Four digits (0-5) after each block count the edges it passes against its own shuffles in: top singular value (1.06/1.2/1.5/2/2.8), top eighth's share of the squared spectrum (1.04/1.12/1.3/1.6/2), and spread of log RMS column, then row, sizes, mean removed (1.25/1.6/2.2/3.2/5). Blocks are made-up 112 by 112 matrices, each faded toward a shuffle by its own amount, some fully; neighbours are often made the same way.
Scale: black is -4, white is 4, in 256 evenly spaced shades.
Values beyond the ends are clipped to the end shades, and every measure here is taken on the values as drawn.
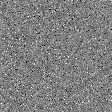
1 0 0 0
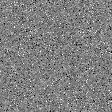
1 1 0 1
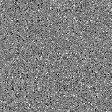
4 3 1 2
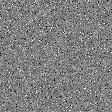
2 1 0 0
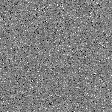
1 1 0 0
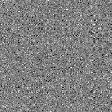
4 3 2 2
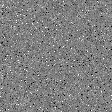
0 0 0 0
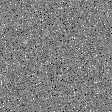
0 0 0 0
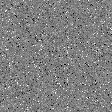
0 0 0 0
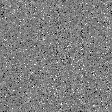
0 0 1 0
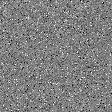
0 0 0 0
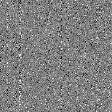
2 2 3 0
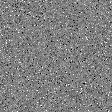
0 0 0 0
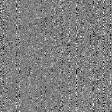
2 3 4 0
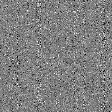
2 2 3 0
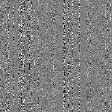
2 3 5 0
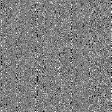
2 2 4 0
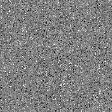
1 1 2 0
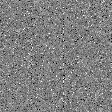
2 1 1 0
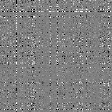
3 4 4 4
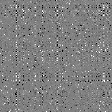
5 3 2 2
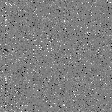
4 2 1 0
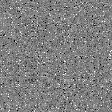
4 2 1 1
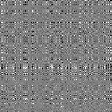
5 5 4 4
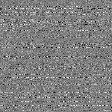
2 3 0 4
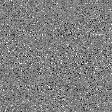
1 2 0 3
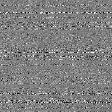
2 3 0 4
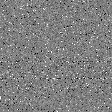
2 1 0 1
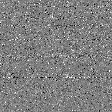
2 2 0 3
